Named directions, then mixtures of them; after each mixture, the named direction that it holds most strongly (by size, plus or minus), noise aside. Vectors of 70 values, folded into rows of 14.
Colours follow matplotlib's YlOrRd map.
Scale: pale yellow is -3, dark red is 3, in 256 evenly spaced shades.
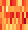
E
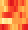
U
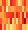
E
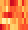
U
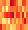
E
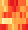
U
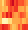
U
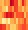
U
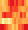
U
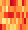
E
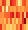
E
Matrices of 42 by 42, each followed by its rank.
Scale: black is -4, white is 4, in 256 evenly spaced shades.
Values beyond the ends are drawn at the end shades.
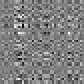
three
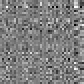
five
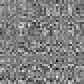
five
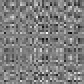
three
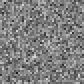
full rank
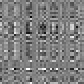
three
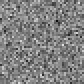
full rank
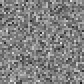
full rank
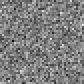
full rank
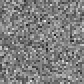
full rank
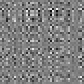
three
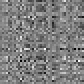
five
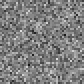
full rank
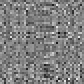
five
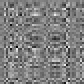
three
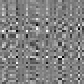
three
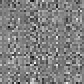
five
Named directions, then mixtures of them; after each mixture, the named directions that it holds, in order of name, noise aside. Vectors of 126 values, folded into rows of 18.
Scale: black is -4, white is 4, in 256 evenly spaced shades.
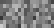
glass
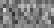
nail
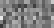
glass, nail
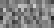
glass, nail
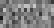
glass, nail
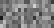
glass, nail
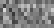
nail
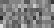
glass, nail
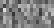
nail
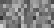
glass
